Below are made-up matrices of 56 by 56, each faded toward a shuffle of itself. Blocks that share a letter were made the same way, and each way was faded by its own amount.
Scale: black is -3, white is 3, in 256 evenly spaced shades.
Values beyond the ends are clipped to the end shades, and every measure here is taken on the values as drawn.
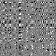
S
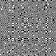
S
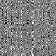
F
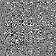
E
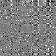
S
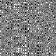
F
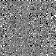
E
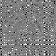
S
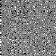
F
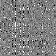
F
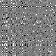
S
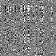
F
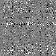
E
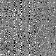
E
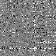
E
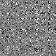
E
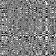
S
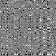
S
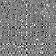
S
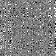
E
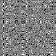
F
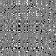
S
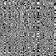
F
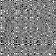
S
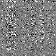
E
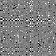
S
